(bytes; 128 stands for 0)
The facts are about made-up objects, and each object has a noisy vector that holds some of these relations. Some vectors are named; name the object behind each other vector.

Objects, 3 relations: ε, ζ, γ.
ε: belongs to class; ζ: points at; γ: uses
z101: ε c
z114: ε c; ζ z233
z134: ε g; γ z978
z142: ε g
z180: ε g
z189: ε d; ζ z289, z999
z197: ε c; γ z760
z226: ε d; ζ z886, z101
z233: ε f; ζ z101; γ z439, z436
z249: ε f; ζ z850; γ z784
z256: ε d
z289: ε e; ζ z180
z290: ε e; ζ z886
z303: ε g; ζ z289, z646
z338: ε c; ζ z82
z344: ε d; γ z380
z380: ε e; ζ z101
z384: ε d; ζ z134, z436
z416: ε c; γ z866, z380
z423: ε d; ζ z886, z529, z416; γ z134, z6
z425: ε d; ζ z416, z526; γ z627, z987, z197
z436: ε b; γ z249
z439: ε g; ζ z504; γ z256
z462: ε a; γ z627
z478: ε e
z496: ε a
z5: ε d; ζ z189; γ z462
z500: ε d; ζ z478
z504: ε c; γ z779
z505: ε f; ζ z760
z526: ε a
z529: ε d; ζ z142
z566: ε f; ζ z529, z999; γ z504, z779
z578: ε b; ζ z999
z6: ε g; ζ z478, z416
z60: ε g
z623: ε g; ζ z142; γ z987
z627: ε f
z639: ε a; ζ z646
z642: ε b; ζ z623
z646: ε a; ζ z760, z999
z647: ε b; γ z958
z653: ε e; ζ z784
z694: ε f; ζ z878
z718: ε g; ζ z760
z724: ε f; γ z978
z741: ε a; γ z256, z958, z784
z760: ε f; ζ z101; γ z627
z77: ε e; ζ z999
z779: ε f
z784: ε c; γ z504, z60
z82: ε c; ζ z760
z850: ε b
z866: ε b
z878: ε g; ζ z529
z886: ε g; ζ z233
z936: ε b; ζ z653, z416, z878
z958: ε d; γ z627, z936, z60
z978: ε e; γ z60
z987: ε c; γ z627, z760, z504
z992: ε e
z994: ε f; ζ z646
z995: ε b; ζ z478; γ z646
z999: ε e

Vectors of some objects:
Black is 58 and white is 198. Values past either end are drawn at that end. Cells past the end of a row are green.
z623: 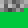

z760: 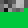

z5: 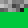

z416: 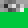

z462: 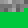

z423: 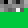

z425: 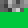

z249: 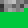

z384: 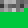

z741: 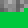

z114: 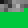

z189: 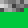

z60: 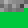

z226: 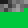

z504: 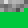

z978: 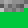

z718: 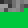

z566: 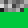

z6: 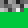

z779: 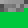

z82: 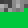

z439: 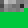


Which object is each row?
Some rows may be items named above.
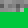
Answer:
z344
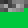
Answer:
z505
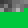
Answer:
z290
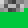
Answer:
z142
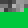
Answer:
z886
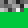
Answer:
z6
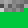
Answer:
z978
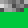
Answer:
z189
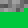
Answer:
z866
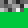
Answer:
z6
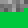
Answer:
z462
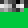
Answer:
z646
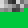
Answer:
z999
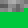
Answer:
z647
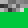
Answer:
z478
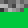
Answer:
z994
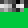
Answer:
z646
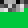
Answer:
z995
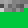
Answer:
z978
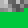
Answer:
z289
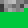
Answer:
z249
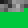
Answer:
z114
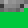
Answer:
z256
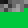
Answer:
z226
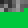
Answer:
z380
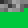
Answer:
z338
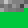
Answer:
z60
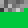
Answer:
z694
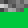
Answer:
z639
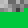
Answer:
z180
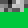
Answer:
z101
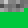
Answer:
z992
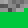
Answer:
z653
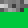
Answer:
z303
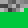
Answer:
z478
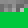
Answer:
z496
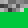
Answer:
z478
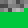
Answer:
z500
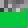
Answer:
z694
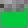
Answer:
z958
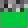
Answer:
z936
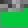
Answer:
z338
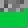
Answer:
z642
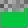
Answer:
z724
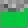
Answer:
z784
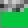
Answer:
z436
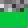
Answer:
z578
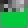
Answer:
z233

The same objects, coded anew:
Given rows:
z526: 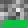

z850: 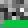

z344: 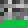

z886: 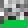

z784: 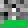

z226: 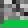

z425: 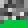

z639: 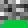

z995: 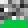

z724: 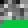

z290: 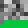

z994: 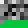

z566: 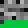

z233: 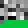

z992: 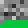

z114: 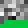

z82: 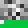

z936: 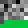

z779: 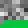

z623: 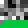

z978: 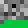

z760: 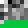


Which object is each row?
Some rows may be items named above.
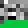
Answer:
z233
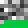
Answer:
z995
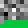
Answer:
z784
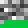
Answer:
z995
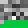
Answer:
z478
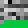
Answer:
z6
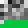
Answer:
z760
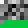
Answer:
z994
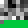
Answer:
z623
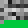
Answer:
z6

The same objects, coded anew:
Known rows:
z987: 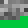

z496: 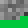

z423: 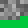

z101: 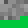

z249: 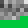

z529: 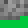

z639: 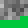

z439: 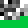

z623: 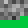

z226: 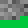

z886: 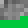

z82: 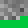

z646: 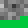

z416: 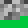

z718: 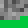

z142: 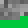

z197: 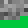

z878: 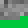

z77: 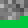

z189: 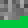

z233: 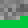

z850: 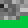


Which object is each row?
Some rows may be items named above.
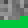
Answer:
z189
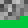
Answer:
z866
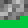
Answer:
z344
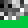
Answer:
z134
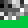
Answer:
z134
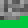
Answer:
z303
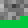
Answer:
z646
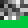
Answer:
z384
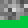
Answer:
z784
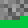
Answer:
z936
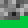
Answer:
z526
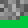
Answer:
z423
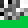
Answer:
z504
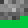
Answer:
z425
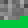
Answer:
z189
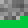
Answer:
z694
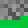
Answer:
z936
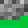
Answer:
z5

